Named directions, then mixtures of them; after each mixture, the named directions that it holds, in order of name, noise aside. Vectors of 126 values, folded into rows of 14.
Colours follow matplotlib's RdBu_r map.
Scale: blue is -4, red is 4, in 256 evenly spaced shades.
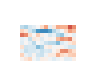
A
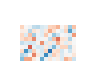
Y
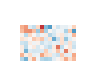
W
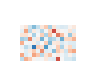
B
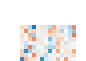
B, W, Y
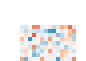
A, B, Y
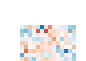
A, W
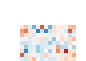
A, B, W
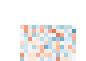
A, B, W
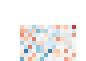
A, W, Y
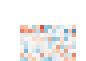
W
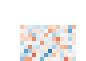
Y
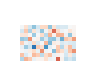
B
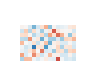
B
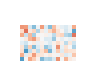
B, W, Y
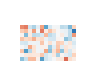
A, W, Y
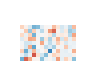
B, Y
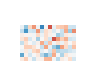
B, W, Y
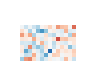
A, Y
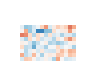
A, B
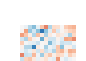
A, B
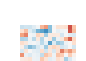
A, B, Y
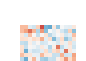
W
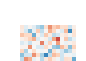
W, Y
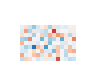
B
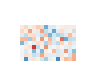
B, W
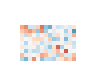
W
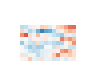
A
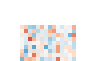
B, W, Y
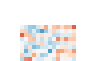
A, B, Y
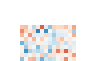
A, W, Y
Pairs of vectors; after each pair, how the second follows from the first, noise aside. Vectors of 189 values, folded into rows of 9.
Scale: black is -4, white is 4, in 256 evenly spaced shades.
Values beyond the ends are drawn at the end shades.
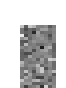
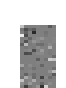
partly zeroed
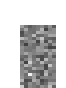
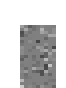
partly zeroed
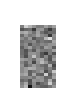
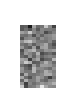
shuffled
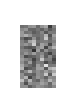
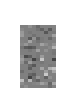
partly zeroed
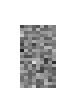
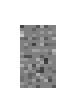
partly zeroed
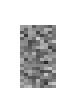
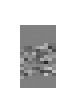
partly zeroed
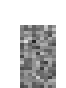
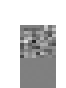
partly zeroed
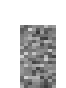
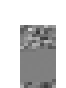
partly zeroed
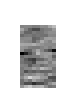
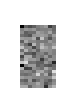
shuffled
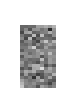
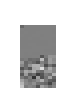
partly zeroed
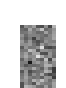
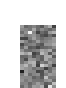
shuffled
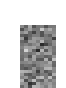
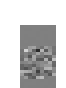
partly zeroed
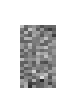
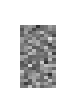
shuffled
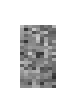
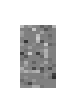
partly zeroed
